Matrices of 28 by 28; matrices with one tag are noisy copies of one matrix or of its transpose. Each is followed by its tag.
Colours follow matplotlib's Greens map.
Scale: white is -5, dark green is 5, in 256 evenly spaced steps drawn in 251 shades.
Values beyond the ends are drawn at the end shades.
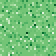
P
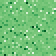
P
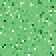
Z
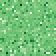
Z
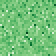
P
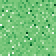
P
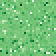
Z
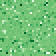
Z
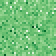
P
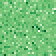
P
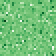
Z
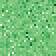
P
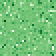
Z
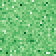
Z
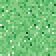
P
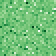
P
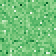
Z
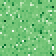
Z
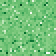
Z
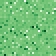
P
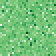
P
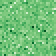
P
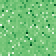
P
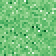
P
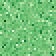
Z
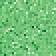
P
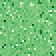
Z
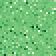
P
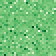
P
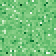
Z
